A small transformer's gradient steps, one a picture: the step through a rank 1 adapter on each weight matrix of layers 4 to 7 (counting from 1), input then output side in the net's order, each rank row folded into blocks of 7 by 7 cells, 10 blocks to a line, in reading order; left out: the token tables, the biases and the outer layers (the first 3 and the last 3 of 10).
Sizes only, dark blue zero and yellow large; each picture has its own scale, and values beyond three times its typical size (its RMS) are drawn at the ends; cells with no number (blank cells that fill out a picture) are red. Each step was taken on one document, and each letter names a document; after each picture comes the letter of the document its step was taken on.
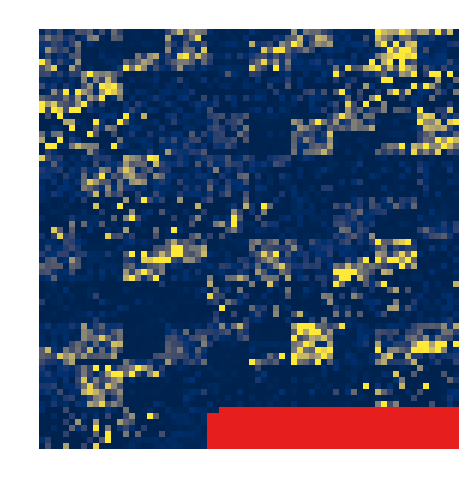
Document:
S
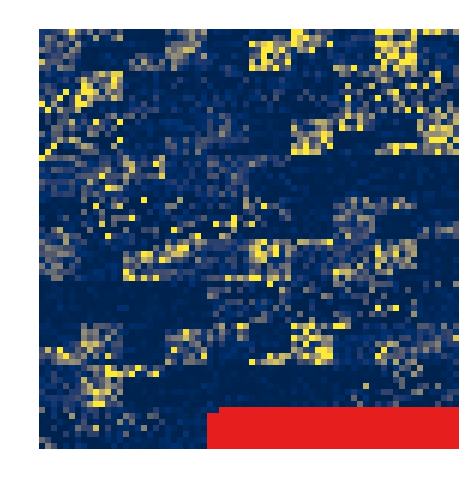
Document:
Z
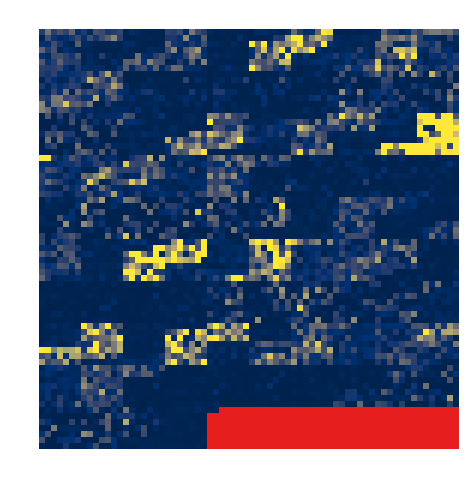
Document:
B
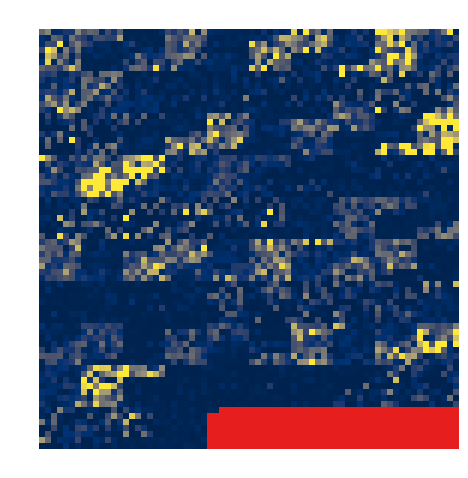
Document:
B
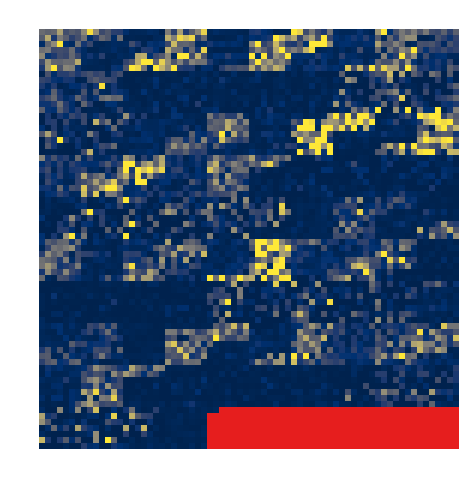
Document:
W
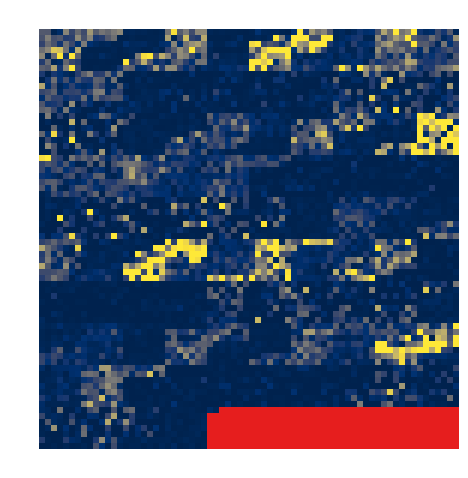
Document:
W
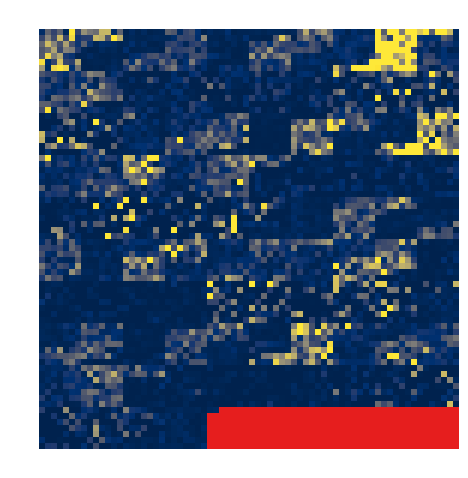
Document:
S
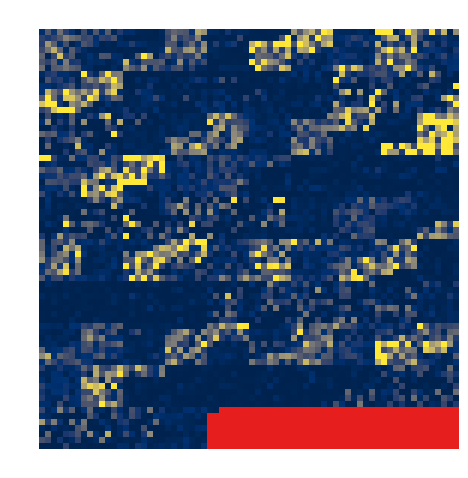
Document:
B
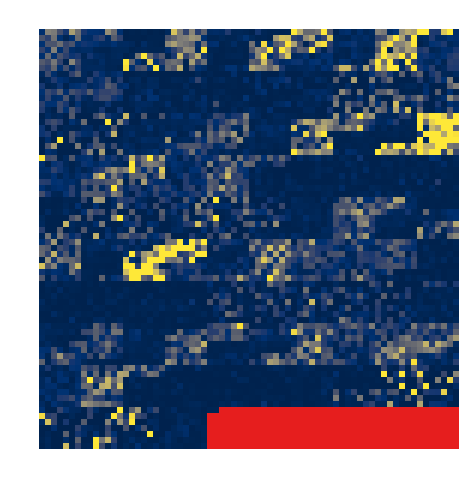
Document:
W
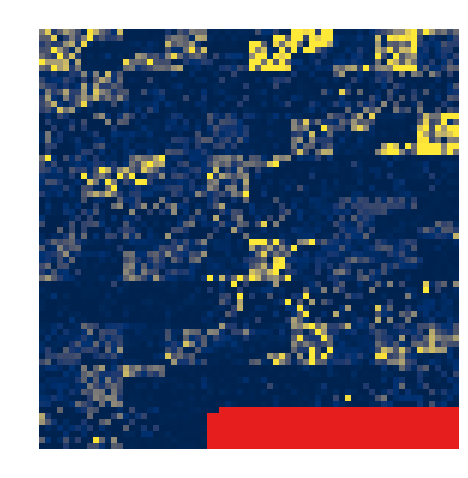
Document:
W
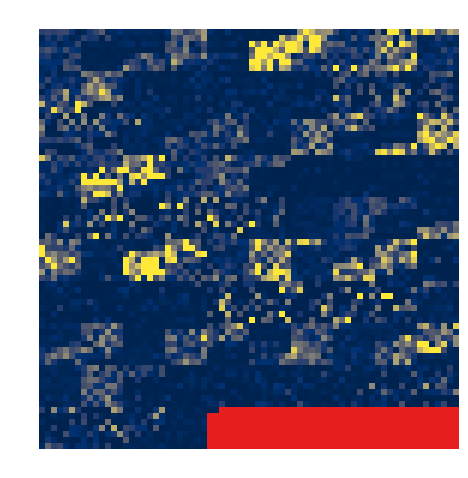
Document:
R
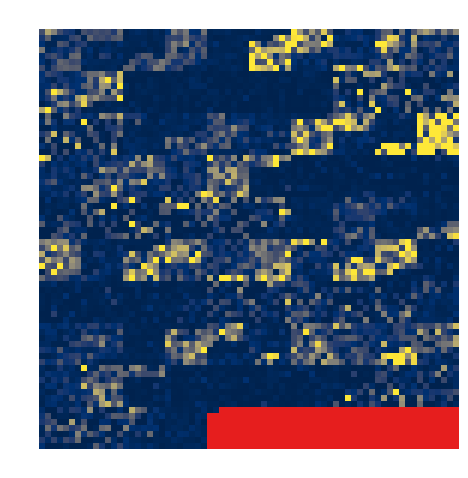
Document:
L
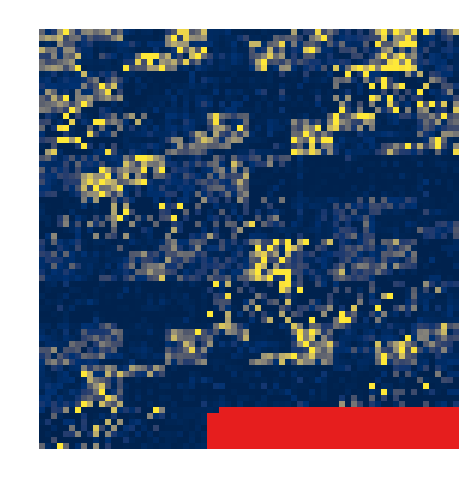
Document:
R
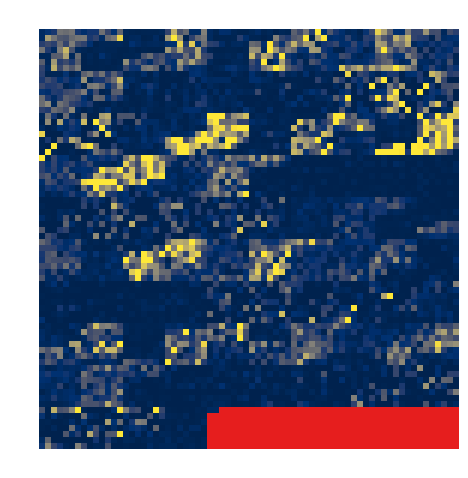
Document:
R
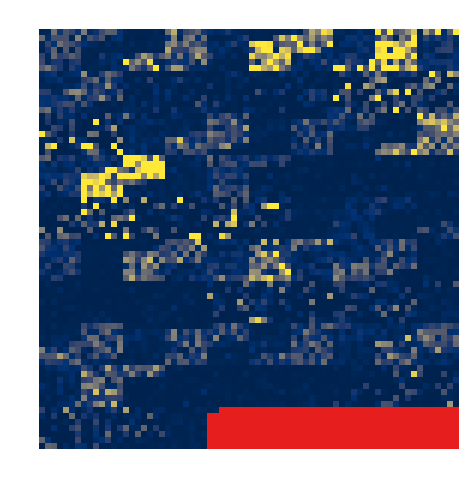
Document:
Z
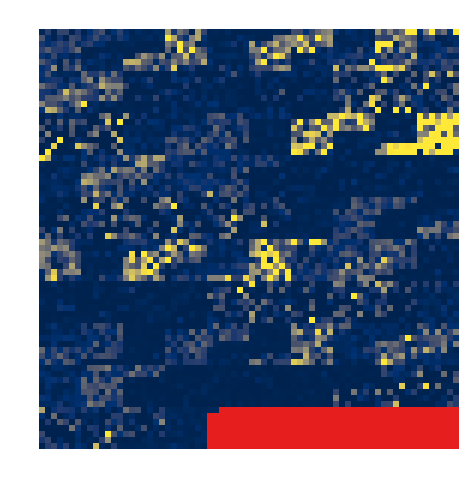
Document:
Z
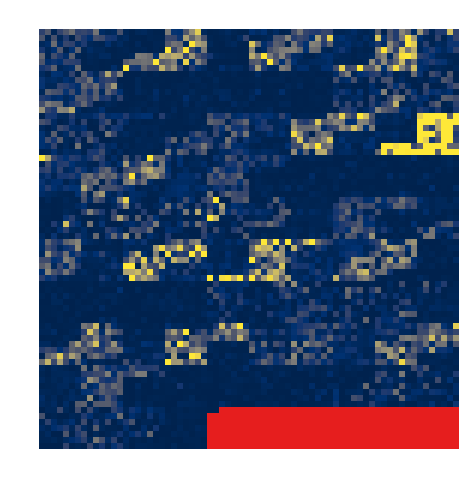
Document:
W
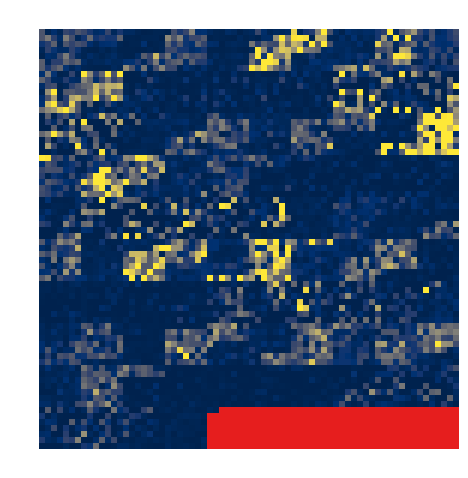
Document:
B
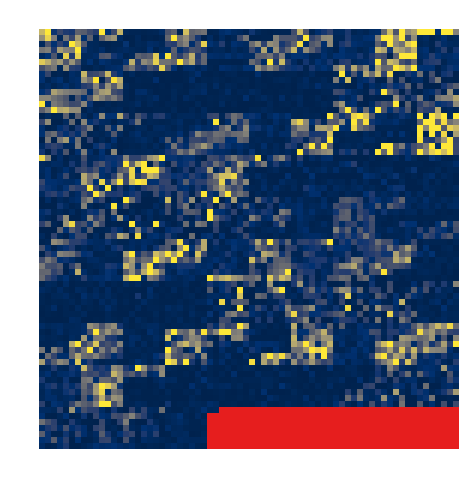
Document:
L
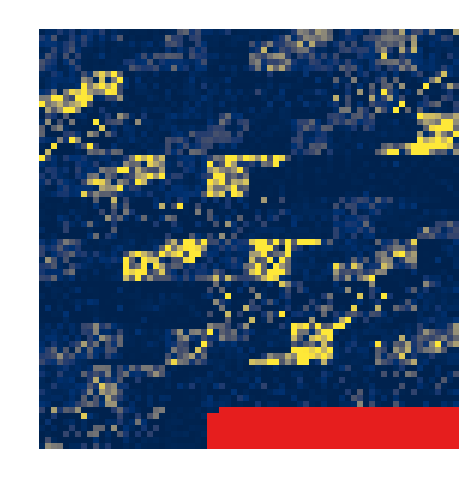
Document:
R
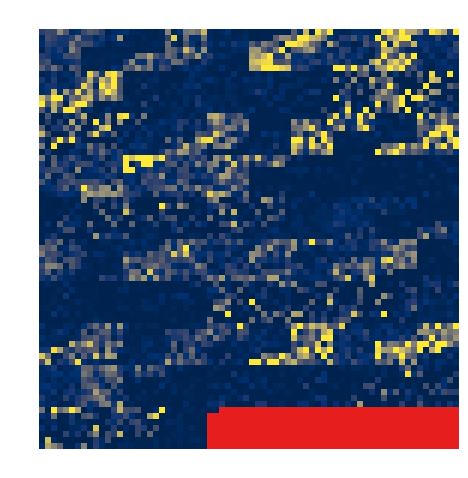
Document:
R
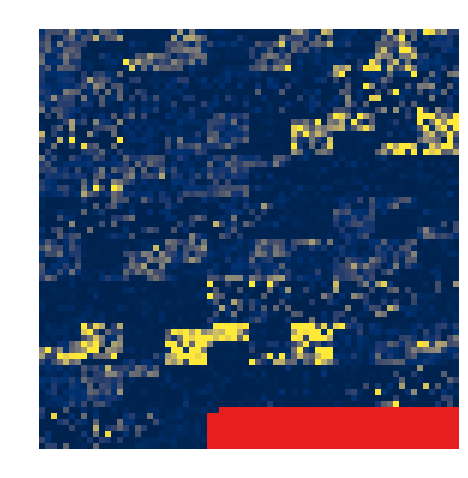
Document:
S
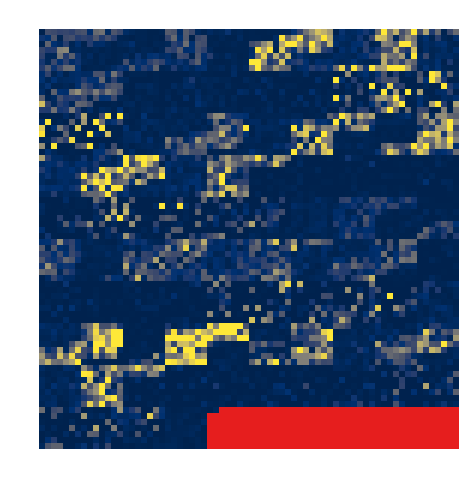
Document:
R
